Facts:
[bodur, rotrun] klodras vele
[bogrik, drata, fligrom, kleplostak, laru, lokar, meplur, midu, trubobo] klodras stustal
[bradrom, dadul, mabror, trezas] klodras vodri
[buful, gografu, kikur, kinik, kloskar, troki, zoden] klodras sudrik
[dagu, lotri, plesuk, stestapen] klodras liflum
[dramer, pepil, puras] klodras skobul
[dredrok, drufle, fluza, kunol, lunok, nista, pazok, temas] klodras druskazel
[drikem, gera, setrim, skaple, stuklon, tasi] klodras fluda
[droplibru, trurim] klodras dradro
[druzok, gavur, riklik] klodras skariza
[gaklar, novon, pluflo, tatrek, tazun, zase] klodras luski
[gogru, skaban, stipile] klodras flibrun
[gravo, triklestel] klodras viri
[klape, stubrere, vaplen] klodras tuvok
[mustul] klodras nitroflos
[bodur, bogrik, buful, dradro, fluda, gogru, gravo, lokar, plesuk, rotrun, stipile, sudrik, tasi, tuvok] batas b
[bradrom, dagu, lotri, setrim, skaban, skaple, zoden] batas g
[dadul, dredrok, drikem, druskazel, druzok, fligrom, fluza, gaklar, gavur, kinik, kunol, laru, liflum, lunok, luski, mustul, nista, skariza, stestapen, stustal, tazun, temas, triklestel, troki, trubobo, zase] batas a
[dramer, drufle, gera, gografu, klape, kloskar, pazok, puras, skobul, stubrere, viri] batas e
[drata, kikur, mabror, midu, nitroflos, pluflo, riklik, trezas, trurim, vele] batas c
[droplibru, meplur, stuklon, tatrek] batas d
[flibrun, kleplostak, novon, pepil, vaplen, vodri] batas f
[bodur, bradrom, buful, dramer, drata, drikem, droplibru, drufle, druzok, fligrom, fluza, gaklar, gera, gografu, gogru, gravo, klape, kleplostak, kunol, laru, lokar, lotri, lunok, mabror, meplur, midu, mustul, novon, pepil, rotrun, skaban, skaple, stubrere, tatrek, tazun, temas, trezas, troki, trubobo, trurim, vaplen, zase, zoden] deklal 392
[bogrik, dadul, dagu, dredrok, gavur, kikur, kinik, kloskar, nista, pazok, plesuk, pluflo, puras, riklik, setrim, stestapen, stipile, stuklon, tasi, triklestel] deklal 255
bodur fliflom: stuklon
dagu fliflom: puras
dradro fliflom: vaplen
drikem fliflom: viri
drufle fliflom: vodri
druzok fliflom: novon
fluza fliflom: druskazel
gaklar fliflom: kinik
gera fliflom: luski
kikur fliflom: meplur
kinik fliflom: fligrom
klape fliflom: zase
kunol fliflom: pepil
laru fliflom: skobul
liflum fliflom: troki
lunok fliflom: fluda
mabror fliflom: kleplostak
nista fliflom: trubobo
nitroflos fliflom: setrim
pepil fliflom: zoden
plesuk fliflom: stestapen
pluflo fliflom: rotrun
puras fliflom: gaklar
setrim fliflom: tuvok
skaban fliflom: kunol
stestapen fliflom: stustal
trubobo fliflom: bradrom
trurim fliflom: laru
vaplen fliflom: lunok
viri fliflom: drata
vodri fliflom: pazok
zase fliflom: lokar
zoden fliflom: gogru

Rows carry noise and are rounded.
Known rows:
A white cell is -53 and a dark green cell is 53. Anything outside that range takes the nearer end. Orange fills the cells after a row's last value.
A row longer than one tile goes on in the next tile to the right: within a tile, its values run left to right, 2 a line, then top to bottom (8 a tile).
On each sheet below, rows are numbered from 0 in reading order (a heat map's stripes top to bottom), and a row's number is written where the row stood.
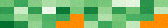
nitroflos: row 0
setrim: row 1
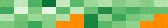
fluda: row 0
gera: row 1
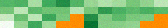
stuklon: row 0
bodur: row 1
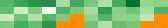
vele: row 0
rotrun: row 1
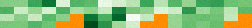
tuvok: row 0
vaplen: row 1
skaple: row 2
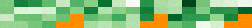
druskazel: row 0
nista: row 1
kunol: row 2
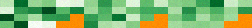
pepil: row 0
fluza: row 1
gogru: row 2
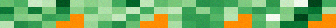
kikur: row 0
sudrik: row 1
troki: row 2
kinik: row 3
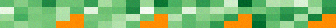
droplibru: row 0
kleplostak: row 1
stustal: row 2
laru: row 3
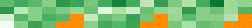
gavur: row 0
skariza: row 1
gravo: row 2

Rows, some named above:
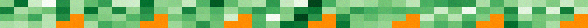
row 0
nista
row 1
pluflo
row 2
buful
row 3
kinik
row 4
bodur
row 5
vele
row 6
dradro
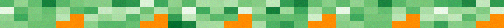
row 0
tatrek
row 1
skobul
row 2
vodri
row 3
gografu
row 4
tatrek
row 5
flibrun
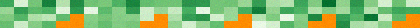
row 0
lokar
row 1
novon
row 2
temas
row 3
bogrik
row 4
fluza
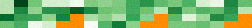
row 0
kunol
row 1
kloskar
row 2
dagu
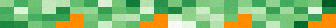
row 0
liflum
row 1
lokar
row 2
pazok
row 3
fligrom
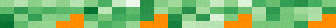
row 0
klape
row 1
stestapen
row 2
drufle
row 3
trezas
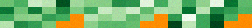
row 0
kikur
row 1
skobul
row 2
gaklar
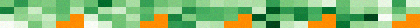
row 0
pazok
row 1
dredrok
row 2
skaban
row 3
zoden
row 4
lunok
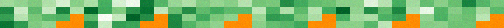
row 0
viri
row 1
puras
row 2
gera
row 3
tazun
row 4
plesuk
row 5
tatrek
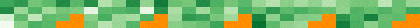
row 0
riklik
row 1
meplur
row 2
mustul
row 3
klape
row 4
druzok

